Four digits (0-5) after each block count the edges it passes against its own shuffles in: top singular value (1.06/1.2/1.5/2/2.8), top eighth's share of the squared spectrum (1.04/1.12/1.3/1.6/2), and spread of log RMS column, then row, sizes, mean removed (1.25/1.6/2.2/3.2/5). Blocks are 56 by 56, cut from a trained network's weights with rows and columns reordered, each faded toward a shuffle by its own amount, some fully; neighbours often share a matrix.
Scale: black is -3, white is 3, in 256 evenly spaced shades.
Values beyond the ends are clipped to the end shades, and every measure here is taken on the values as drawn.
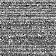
4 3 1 1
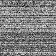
4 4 0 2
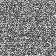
1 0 0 0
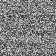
1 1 0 0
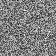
0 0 0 0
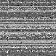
5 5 1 3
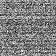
3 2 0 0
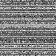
5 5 1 3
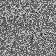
0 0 0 0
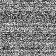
3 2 0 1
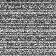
4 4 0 1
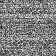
3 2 0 0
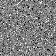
0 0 0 0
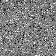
0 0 0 0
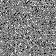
0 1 0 0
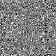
3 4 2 2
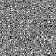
3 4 2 2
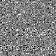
3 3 1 2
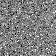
0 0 0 0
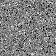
0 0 0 0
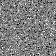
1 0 0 0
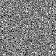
2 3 1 0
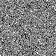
0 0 0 0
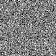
2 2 0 0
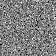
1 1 0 0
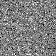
2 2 0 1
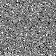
1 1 0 0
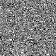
2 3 1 1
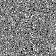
2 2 1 0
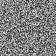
0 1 0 0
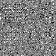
3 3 1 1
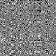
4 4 2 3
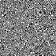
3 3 1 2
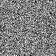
2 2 0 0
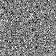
2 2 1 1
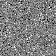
1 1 0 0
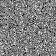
1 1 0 0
